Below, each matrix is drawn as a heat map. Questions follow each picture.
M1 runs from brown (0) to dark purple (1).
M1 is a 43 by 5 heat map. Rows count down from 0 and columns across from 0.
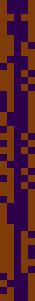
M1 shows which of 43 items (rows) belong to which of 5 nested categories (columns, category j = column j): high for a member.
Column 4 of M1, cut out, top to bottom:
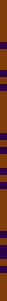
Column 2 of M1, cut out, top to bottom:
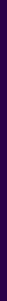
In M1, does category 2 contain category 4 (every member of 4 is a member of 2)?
yes
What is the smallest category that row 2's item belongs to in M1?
2
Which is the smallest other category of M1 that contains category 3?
2
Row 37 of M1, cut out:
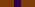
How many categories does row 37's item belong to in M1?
1
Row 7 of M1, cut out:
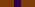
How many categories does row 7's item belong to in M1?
1
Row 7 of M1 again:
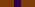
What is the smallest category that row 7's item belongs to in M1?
2
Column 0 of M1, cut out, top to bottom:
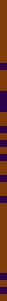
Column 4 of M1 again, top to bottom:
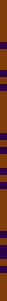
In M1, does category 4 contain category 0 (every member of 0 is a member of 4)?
no
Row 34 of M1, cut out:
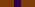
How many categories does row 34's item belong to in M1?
1
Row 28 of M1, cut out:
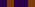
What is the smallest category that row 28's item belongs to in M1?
0
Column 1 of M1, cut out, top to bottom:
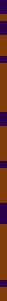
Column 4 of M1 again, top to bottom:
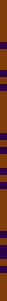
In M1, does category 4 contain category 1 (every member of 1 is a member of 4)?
no
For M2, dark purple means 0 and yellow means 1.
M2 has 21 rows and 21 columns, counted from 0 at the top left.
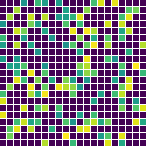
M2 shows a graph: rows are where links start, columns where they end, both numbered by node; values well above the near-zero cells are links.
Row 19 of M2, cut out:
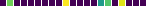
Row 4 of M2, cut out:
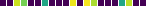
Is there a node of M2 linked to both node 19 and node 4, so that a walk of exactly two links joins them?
yes
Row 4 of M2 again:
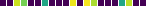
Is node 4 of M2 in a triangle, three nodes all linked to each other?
yes
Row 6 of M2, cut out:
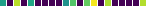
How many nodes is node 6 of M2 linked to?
9
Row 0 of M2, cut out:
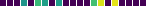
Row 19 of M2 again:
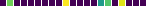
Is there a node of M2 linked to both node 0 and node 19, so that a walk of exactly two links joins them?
yes
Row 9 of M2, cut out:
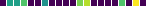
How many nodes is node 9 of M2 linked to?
8
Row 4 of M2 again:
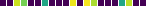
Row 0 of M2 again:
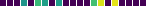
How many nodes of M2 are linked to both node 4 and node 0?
3
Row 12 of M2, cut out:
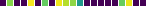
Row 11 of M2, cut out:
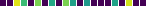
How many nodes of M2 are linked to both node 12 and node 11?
3
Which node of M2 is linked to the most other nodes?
node 17
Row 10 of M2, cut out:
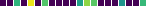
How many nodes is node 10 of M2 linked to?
8
